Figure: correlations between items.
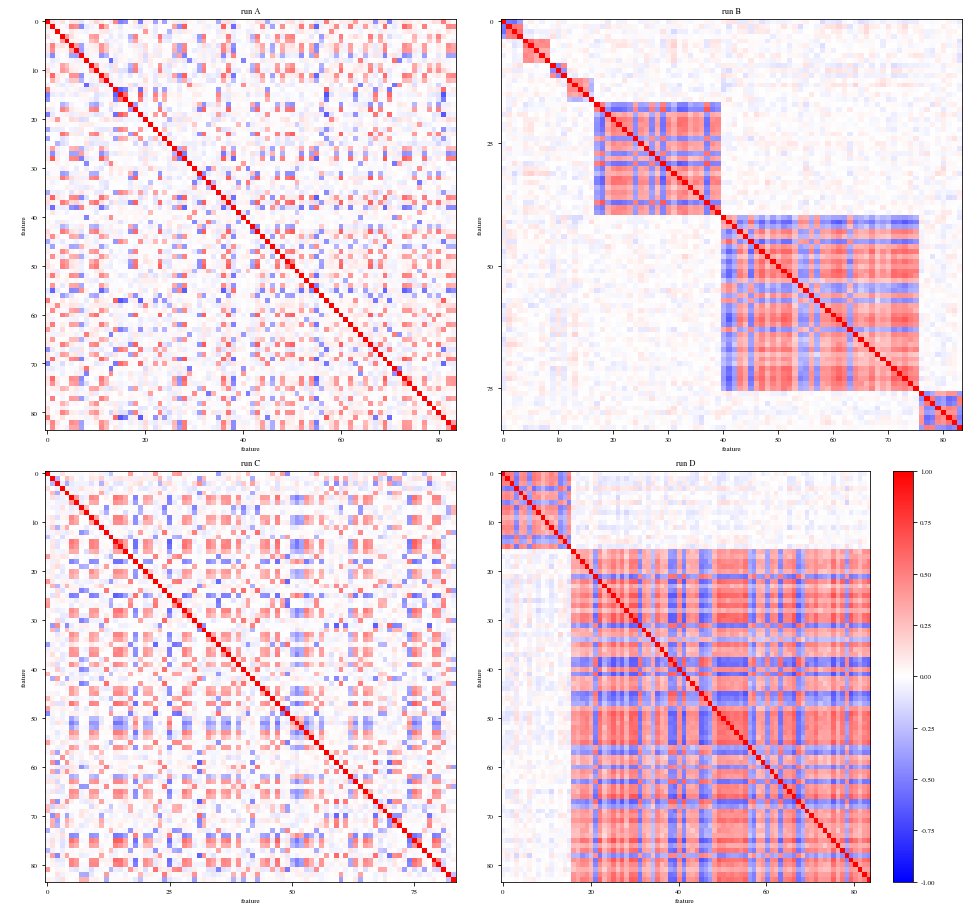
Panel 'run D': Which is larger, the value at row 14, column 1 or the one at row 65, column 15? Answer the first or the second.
the second
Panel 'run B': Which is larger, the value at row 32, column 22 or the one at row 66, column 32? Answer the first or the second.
the first
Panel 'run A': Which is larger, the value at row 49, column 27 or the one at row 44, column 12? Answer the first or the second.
the second
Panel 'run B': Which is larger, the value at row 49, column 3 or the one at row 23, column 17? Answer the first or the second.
the first
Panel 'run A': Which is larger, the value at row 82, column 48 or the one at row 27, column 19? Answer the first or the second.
the first
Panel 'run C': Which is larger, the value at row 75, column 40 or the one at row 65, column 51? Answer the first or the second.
the first
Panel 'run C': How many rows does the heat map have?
84
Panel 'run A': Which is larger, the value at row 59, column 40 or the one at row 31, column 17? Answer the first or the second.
the second
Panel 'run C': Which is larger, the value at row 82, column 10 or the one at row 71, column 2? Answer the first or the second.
the first
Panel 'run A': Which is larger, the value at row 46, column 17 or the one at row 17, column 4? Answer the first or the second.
the first
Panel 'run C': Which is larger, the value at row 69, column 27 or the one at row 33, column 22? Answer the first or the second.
the first
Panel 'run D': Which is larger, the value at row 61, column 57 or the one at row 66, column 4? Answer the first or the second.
the second
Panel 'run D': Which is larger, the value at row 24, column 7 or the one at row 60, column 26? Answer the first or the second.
the first
